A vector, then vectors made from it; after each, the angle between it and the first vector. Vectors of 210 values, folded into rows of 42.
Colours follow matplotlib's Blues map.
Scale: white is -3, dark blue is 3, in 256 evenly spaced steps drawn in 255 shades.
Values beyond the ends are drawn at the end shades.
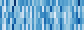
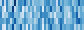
nearly parallel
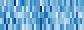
partly aligned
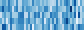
partly opposed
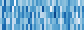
nearly opposite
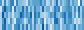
nearly opposite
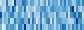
partly aligned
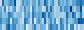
partly aligned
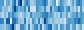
partly aligned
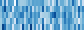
nearly opposite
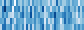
nearly opposite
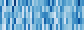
nearly parallel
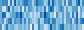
partly aligned
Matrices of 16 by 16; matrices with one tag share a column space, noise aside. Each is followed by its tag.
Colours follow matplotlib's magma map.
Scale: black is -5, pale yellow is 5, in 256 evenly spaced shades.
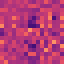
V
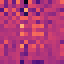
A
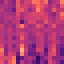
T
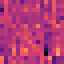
T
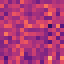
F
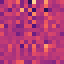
A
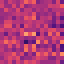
V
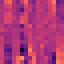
T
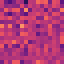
A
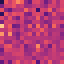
A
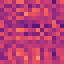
F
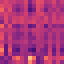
T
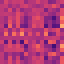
V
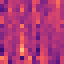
T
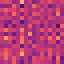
F
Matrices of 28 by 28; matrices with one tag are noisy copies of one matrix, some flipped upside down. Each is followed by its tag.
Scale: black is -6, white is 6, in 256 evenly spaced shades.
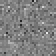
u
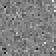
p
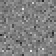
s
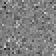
p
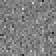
s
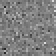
p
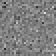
p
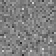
s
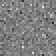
s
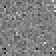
p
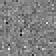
u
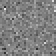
p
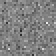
u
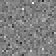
s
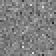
s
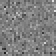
p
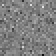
s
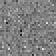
u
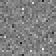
s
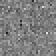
u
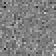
p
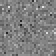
u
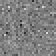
u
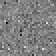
u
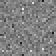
s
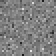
s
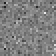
p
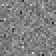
s
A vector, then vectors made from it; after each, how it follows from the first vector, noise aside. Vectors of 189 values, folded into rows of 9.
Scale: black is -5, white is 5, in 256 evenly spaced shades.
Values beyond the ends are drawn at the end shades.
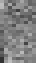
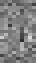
wrapped around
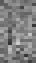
wrapped around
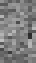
wrapped around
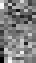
scaled up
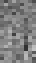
wrapped around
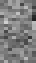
wrapped around
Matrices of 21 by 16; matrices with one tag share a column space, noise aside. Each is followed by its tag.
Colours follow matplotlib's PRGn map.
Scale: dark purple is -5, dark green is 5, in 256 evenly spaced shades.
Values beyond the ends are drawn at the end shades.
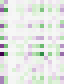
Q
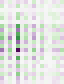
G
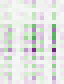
G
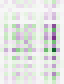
G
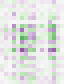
G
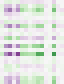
Q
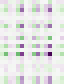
Q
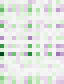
Q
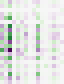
G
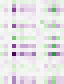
Q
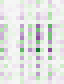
G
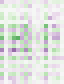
G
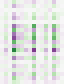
G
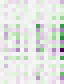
G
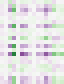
Q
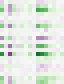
Q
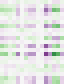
Q
